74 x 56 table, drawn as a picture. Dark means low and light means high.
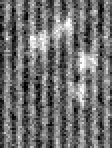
The grain runs up and down. The values follow a bell shape. No overall slope runs across the table. Upright stripes repeat 9 times across the table. There are four bumps.
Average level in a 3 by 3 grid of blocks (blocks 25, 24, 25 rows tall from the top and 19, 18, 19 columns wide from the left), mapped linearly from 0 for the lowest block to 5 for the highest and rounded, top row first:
150
015
001
